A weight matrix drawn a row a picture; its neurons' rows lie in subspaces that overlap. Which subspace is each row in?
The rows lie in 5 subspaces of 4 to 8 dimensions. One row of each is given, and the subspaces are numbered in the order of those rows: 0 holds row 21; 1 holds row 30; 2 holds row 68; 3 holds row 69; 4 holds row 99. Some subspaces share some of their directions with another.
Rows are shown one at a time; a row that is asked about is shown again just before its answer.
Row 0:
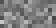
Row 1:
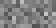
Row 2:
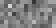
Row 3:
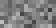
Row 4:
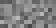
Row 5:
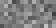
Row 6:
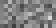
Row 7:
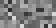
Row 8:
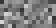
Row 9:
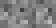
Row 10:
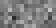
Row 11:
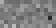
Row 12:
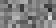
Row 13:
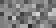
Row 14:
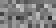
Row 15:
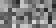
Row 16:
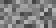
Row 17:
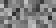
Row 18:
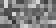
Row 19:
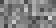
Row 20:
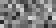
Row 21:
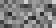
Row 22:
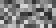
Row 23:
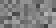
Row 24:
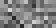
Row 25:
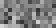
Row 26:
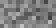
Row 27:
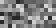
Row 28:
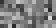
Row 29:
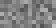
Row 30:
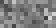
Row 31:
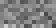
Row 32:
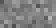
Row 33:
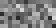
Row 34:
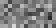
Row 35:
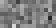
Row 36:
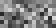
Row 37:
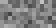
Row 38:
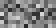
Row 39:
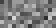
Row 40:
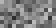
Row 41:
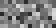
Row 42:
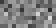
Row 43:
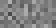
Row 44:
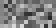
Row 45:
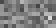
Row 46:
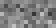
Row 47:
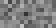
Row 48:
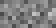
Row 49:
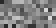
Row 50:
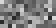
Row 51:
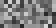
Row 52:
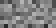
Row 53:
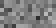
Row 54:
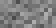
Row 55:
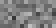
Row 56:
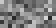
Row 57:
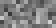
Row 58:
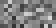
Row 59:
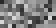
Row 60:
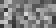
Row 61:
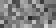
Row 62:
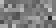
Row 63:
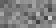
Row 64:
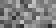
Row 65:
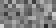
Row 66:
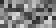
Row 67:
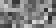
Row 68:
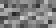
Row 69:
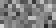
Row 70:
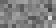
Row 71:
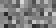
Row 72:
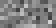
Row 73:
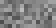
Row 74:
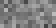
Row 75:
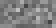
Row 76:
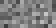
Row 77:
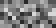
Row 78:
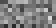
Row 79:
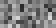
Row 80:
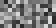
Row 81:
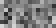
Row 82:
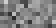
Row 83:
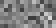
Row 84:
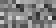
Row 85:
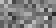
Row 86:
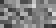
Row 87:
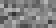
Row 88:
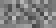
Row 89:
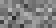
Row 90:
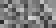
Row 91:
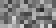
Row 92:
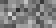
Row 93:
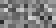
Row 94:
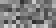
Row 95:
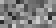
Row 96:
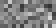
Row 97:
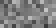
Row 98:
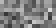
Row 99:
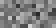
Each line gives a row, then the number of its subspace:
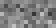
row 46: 4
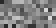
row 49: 1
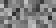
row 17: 2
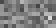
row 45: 2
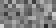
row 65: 3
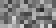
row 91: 2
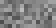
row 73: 0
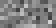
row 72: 2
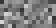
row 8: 0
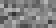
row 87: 2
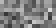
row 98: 1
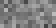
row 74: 2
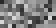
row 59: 4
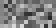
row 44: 4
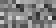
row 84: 4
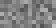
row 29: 2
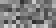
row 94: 1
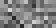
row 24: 1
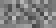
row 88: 1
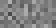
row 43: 2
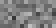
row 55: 4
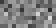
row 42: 4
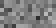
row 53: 2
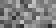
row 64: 2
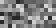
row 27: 4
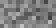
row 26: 2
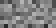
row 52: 1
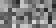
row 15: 1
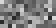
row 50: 4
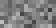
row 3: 2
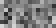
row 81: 0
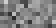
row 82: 2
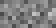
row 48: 4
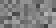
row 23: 2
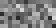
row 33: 4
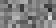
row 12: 0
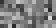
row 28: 3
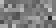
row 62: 2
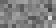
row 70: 0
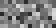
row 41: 4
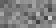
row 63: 0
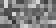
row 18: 2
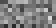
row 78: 1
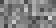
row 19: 2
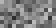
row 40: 3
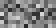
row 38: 4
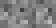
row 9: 4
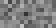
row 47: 2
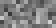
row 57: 4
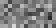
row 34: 4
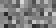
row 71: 1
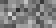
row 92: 2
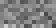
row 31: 1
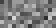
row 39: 4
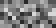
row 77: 4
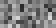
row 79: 0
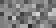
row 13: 4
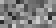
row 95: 4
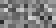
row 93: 3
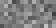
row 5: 3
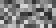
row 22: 1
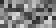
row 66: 2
